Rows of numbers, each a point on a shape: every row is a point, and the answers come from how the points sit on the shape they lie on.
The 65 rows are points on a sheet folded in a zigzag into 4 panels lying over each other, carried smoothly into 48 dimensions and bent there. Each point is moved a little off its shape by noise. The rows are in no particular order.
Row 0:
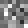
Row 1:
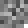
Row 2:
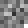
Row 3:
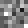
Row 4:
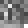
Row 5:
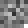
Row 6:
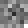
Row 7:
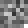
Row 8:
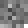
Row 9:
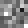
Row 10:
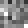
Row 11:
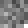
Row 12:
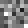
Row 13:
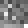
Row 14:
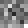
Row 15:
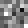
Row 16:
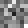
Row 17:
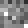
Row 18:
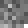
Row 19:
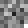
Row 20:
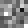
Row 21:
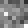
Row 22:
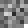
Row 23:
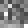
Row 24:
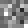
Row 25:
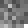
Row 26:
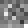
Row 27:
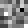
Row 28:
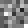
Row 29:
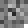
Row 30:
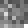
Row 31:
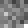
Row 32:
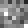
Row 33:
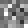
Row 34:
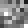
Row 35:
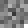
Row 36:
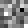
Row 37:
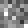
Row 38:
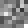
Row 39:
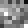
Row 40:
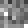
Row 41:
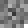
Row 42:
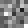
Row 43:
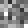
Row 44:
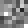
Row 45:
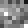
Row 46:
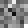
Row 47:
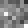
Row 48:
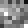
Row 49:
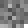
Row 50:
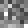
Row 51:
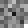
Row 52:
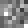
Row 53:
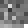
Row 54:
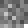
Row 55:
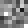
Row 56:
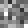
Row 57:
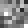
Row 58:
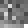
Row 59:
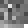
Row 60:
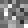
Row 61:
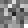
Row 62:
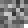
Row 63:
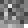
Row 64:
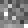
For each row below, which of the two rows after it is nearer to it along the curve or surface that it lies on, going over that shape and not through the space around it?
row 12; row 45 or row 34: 34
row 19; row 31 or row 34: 34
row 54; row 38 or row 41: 41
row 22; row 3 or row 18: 3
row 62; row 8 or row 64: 8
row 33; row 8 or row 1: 8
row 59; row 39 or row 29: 39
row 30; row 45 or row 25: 25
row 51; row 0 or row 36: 36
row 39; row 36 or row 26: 26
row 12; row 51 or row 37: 51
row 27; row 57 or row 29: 57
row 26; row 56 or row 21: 56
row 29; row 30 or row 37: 30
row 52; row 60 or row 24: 24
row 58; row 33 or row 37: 37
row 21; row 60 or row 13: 13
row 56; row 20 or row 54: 54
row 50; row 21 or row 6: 6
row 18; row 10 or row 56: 10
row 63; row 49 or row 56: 56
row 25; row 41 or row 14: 41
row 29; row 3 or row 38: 38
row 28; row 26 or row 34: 34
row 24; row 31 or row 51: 51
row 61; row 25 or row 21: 25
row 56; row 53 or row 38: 53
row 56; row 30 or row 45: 30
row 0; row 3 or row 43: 43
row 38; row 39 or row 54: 39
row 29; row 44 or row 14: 44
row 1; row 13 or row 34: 34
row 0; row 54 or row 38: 54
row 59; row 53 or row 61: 53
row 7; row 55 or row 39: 55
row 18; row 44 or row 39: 39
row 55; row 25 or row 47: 47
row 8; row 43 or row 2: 2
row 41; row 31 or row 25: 25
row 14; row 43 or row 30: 43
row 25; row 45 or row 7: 45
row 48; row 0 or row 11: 11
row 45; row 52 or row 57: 57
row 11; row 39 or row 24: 39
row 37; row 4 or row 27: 4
